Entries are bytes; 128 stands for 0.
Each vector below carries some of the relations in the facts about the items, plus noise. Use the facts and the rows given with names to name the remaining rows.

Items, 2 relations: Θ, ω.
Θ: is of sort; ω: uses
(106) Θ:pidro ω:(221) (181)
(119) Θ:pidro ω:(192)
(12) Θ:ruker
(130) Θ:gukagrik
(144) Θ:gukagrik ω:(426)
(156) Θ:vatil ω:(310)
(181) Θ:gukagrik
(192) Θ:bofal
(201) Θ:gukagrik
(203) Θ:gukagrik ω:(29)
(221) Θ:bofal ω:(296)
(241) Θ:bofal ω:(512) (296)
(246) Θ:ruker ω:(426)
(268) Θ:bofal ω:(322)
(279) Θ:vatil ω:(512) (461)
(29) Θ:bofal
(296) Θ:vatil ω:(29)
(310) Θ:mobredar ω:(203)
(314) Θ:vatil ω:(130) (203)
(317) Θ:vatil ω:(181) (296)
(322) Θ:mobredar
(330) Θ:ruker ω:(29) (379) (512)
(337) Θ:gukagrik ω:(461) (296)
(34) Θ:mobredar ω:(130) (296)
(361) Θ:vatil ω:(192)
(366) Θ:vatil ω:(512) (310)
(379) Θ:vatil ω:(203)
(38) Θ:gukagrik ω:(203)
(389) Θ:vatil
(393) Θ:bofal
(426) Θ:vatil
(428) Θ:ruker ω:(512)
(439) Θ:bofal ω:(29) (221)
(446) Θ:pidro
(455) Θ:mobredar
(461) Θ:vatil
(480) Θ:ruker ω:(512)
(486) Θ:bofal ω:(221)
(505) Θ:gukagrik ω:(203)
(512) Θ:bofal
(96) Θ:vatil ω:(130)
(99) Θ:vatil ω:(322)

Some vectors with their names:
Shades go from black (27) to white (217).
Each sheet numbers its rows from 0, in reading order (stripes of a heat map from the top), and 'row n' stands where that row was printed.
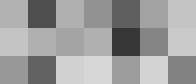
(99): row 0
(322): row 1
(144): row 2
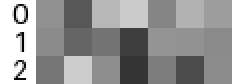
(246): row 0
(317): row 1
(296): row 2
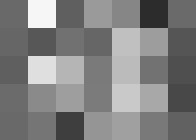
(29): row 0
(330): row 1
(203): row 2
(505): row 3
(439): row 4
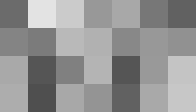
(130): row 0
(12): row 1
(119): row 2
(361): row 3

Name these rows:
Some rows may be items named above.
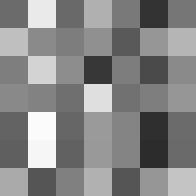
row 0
(512)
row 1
(455)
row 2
(296)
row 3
(393)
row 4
(29)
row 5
(29)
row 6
(119)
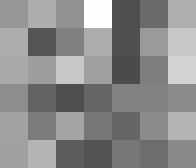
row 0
(192)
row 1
(119)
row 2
(426)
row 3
(106)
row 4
(389)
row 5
(310)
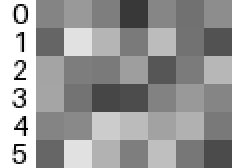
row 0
(379)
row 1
(203)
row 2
(446)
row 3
(34)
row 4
(201)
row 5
(203)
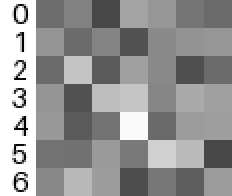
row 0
(486)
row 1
(96)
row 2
(221)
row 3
(246)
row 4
(268)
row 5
(337)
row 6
(461)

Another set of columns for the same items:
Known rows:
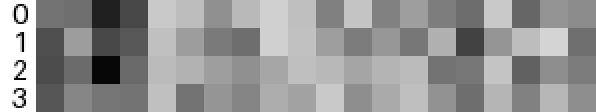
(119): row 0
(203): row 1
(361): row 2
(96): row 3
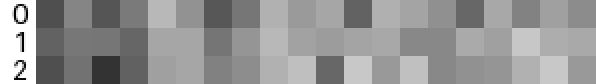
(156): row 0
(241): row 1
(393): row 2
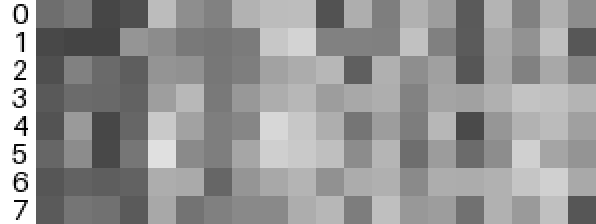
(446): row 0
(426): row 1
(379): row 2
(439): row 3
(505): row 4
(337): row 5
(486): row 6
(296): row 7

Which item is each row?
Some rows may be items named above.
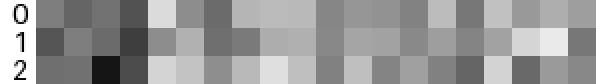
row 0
(106)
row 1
(29)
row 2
(119)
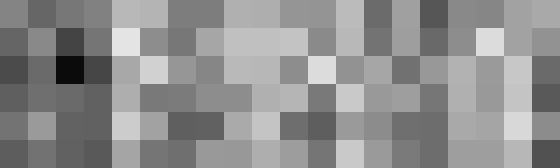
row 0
(330)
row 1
(337)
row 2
(192)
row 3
(296)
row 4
(310)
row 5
(461)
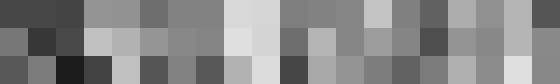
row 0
(426)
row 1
(246)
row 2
(322)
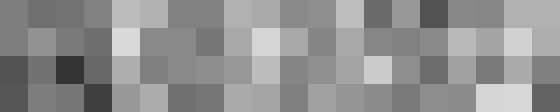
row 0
(330)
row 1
(34)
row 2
(389)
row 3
(512)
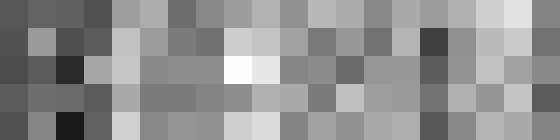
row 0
(221)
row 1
(203)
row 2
(144)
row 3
(296)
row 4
(201)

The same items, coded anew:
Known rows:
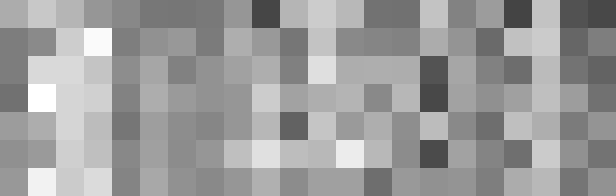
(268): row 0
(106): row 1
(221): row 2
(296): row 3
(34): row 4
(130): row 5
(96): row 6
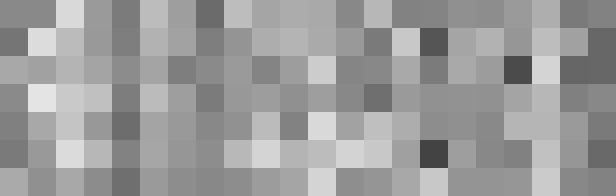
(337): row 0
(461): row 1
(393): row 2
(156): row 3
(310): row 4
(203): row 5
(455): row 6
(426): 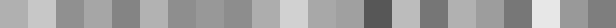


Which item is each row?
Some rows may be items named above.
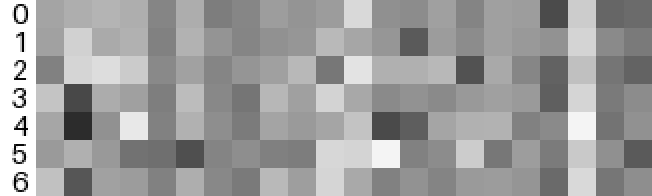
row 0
(393)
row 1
(389)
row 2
(221)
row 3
(144)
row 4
(119)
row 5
(322)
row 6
(144)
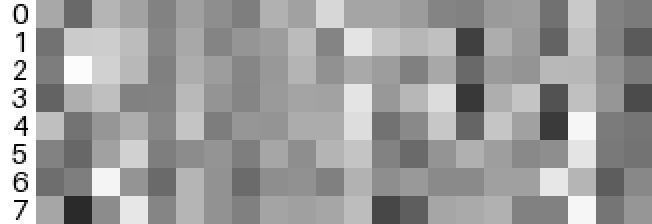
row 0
(201)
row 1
(29)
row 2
(379)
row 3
(512)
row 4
(192)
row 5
(446)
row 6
(330)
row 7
(119)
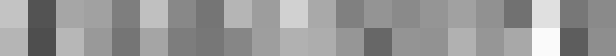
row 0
(144)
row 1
(246)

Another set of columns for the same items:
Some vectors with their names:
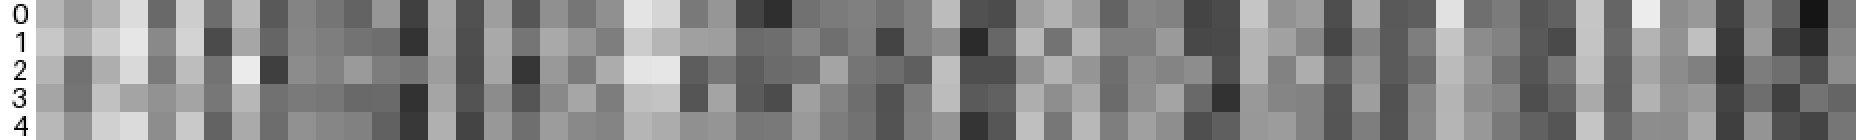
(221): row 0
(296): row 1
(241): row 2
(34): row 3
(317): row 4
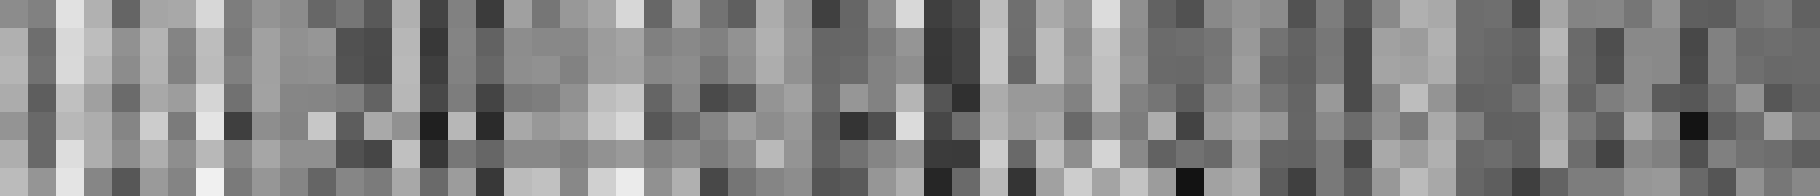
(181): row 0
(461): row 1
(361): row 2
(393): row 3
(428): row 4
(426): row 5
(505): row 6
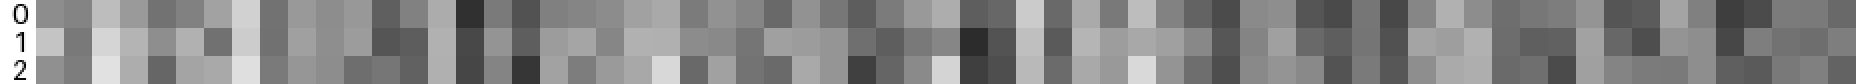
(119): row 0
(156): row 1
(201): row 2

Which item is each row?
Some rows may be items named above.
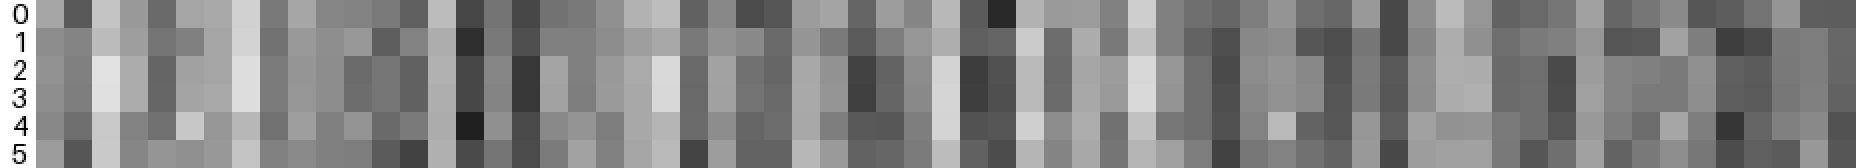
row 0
(192)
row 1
(446)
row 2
(144)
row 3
(201)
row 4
(12)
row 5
(455)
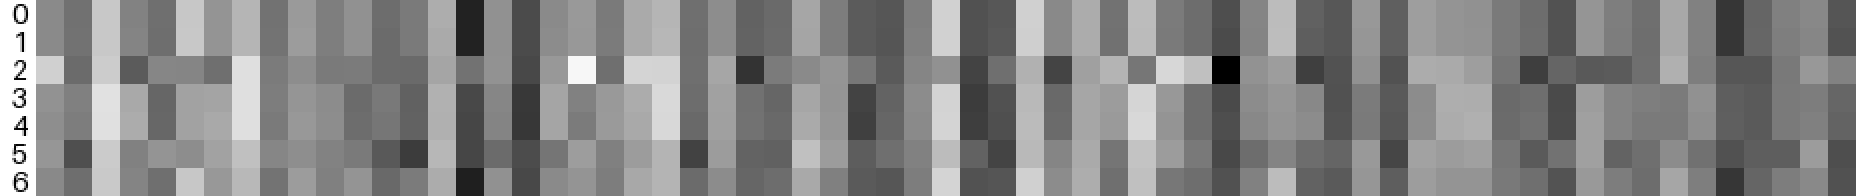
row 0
(246)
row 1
(246)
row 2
(310)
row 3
(144)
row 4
(201)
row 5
(322)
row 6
(12)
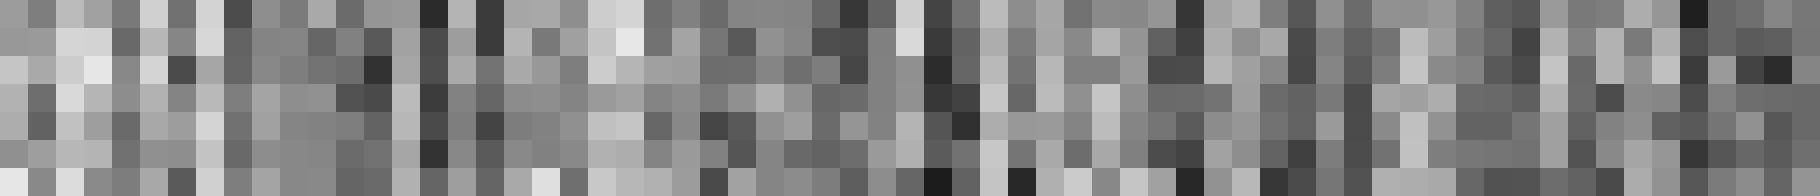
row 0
(330)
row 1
(337)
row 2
(296)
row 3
(389)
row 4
(268)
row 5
(106)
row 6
(379)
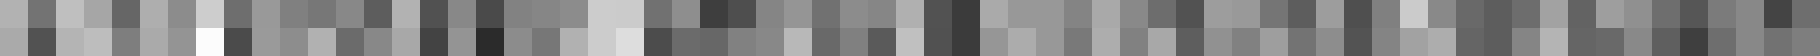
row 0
(29)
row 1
(512)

